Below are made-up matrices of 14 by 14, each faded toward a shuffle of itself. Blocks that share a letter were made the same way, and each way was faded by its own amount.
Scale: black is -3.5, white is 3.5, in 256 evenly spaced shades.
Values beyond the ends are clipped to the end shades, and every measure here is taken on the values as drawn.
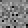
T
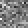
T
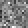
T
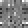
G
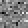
T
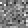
T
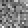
T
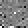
G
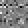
G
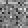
T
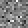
T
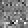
T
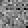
T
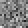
T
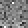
T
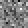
T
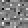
G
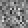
T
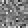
T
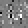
G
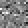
T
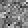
T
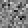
T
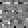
G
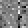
G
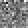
T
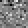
T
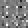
G
